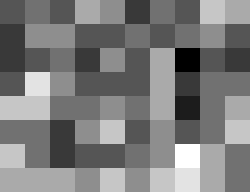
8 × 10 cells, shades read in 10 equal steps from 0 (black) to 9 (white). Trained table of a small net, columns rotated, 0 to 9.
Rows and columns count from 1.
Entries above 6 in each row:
1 0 0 1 2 2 2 3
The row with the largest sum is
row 8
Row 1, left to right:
3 4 3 6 5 2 4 3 7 6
